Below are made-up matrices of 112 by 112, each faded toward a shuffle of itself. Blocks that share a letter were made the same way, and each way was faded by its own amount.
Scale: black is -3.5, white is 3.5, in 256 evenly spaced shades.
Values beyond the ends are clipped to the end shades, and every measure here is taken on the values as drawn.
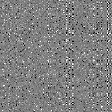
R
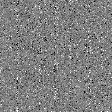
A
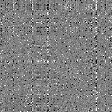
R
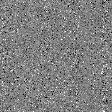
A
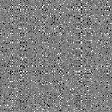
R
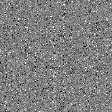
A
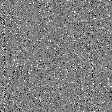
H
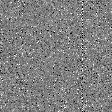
H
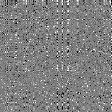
R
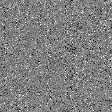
A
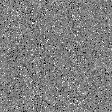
H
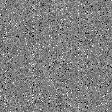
A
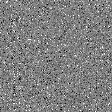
H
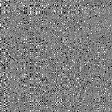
R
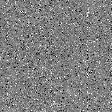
H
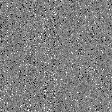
A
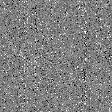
H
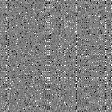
R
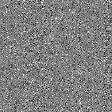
A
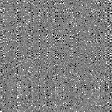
R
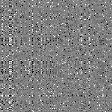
R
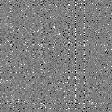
R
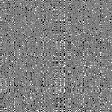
R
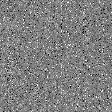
H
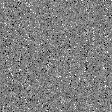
A
